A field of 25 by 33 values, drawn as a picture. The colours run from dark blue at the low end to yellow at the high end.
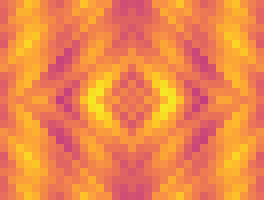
No single row or column stands out from its neighbours. The centre is the ninth with the highest average. There is no seam. Upright stripes repeat 4 times across the table. Its left and right halves mirror each other, and so do its top and bottom.
